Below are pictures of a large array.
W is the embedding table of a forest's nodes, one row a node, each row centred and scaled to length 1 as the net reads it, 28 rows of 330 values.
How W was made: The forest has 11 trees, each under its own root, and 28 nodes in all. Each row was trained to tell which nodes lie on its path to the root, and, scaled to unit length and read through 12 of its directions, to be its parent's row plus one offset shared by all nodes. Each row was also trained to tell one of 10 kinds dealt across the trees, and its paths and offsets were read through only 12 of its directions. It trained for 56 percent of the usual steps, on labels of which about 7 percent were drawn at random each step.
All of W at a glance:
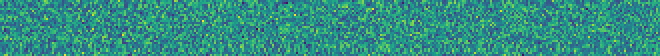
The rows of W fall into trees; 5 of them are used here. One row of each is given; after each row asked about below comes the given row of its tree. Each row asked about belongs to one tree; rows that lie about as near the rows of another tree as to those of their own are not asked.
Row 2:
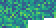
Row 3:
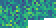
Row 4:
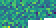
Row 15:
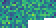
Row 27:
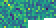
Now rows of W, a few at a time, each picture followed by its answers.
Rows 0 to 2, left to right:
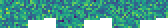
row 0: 27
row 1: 2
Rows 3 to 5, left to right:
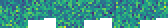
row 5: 3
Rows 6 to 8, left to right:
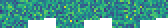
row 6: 15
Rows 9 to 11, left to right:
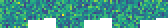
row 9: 27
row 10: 27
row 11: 3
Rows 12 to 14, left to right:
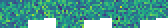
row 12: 15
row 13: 4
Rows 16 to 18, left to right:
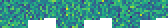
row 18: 4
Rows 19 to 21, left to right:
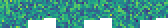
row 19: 27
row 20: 15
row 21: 3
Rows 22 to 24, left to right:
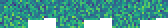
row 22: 2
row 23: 2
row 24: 3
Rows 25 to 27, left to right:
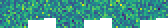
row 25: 3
